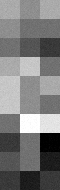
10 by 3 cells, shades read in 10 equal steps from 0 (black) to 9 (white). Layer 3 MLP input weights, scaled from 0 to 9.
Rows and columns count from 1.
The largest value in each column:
7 9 8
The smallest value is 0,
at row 8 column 3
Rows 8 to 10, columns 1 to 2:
2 4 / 3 4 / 2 1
